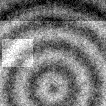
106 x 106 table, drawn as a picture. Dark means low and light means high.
An odd patch, higher than its surroundings, sits in the middle left. On average the colour sits 50% of the way up the scale. The bottom part is higher, past a seam about 20% of the way down. The middle left is the ninth with the highest average. Rings spread out from the bottom middle.
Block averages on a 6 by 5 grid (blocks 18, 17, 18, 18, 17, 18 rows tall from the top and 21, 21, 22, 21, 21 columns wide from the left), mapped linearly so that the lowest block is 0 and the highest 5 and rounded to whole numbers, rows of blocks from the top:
0 1 1 0 0
3 2 2 2 3
5 4 2 3 3
5 4 3 3 3
3 3 4 3 3
3 3 4 3 3
